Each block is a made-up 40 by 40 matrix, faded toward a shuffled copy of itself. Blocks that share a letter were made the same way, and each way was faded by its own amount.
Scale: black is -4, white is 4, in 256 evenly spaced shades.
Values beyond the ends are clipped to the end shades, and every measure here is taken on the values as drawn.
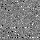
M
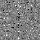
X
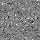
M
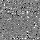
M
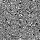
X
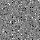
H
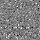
M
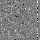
H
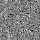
M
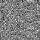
X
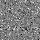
M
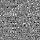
X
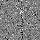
H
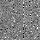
H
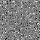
X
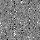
H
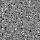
H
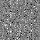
H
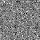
M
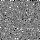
M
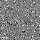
M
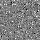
M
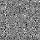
X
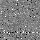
M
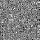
X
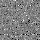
M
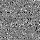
M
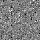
X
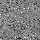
M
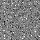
H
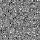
X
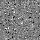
H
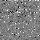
M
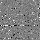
M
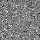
H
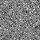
X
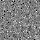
H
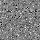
M
